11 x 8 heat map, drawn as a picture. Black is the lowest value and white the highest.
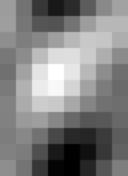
Average level on the scale: 50%. Roughest part: top middle. Lone odd cells: none. Ninth with the highest average: centre. Stripes: none. Ninth with the lowest average: bottom middle.
